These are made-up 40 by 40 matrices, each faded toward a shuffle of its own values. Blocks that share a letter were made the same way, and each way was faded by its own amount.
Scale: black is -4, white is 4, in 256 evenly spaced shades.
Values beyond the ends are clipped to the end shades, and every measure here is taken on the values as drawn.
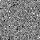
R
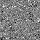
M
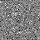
R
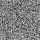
M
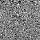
M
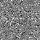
M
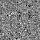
R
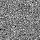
M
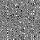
R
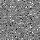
R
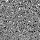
M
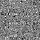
R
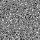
M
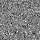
M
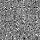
R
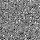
M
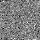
M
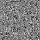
R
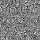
M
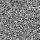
M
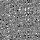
R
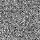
M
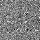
M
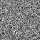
R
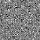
R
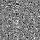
R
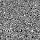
M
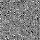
R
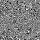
M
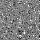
R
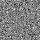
M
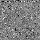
M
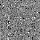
R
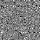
R
